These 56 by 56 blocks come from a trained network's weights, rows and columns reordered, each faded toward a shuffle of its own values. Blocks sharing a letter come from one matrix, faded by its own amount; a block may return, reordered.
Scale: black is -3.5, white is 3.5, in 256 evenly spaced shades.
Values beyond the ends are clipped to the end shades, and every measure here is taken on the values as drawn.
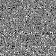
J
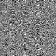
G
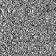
G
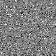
J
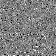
J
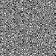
G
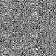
G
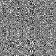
G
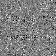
J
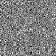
G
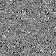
J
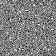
J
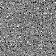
J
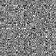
G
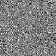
G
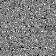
J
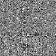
G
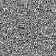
G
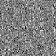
G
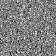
G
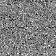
J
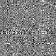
G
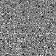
J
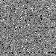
J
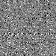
J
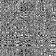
G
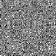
G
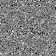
J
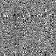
G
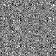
G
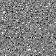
J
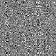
G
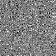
J
